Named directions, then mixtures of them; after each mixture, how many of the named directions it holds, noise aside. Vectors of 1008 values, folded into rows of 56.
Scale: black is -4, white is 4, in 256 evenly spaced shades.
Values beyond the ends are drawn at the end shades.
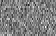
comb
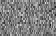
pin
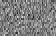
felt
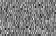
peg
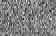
three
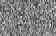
one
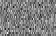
two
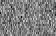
two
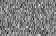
one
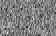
one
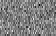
two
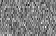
one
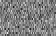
two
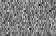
three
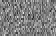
one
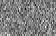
two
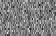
three
